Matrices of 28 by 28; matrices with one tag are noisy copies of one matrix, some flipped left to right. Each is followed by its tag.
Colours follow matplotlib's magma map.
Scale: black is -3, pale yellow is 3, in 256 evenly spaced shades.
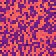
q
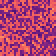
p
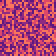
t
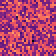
q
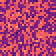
q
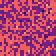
p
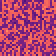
t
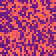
q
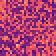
p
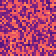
q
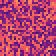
p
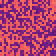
p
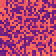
p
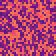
q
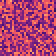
t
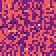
t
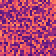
p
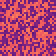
q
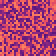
p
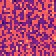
t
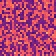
t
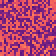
p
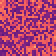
p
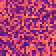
p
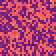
q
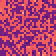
p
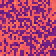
p
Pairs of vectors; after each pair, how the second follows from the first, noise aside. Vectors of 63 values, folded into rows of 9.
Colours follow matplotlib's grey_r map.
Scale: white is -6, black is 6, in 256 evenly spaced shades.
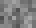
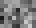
scaled up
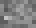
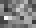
scaled up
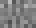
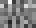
scaled up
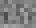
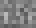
negated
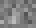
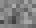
negated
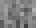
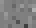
partly zeroed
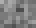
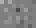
partly zeroed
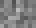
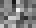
scaled up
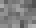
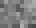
negated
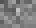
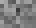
negated
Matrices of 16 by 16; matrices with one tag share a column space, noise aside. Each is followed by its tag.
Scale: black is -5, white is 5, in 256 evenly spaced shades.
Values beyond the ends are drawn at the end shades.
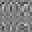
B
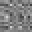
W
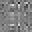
B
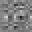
W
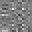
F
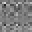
B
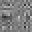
W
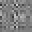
W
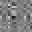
W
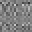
B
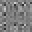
B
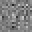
W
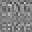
B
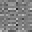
F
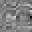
W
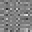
F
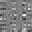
F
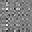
F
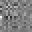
W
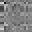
B
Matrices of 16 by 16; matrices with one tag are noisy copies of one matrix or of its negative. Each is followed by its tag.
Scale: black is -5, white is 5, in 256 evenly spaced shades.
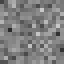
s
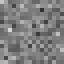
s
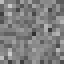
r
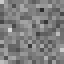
s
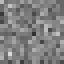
r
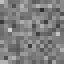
s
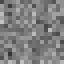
r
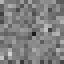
r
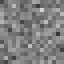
s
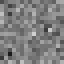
r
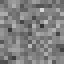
s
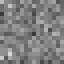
r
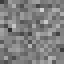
s
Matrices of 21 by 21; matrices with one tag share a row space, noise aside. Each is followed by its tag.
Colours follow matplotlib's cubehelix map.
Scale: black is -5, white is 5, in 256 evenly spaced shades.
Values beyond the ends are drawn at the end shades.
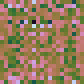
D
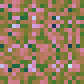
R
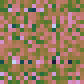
R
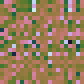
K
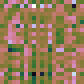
D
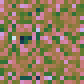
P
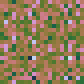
K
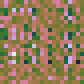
K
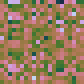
D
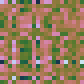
P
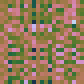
D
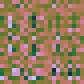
R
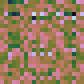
D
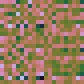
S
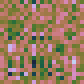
D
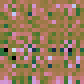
K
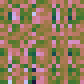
R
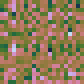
K
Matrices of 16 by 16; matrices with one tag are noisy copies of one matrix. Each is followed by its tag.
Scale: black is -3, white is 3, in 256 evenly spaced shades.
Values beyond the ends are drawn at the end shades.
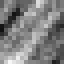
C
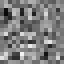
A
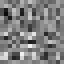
A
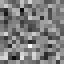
A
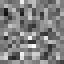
A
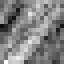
C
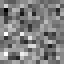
A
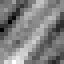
C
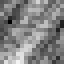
C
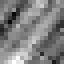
C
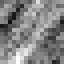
C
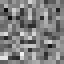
A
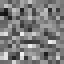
A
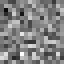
A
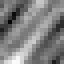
C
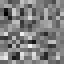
A
